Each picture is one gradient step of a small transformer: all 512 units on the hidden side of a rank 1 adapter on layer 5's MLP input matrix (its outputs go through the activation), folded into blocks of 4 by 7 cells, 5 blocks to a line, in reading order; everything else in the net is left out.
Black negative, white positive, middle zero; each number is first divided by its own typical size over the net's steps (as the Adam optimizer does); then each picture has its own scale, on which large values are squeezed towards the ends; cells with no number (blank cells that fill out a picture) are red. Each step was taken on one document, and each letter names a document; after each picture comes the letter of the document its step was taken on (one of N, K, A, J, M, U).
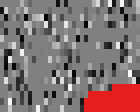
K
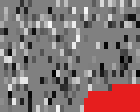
K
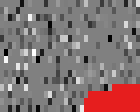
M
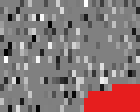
M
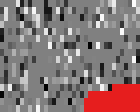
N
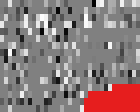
K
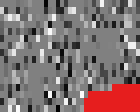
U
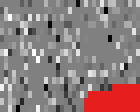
M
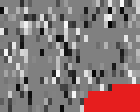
K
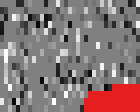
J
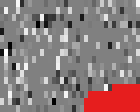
J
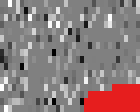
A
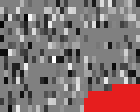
U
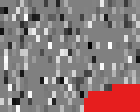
J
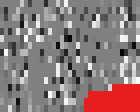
U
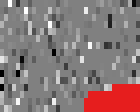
A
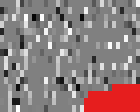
J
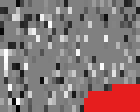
J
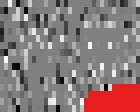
J
